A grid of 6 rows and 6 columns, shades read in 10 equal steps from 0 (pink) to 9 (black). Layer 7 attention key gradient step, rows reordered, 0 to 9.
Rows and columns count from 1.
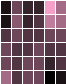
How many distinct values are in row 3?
2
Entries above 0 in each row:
5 6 6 6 6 6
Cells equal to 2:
1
